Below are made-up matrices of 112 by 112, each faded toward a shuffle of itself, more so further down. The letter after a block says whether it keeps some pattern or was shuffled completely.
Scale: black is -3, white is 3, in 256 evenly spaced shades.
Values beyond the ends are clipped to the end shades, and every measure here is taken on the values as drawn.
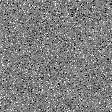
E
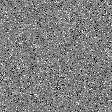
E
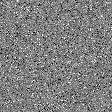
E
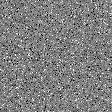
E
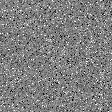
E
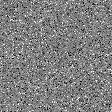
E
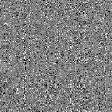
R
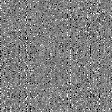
R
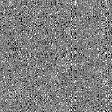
R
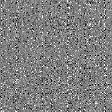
R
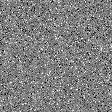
E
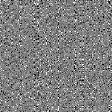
R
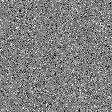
E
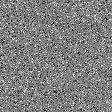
E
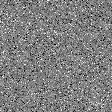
E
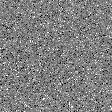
E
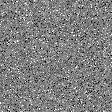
E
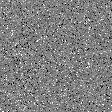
E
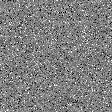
E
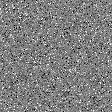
E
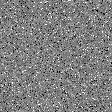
E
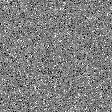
E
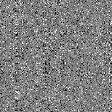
R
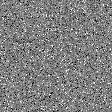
E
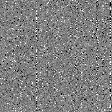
R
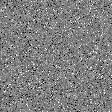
E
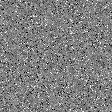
E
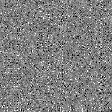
R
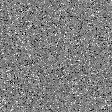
E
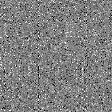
R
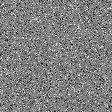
E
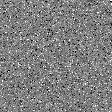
E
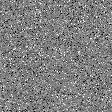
E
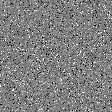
E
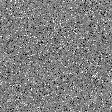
E
